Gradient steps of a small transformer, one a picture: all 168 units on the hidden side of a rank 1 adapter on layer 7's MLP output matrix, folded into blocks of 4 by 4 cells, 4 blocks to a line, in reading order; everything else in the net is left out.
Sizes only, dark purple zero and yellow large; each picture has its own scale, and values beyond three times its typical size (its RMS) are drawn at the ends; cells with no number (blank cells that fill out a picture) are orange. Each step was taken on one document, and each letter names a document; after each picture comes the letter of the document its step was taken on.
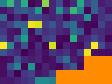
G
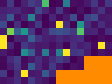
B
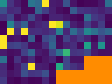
B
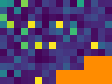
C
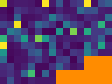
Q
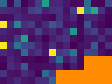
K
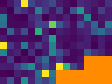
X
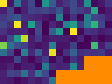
K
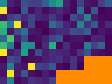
Q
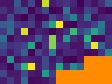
B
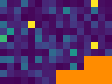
C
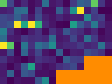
G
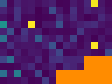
C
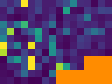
X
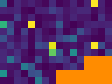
C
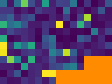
X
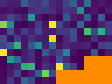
X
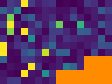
B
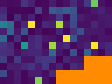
C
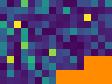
G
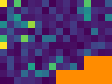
K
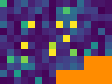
C
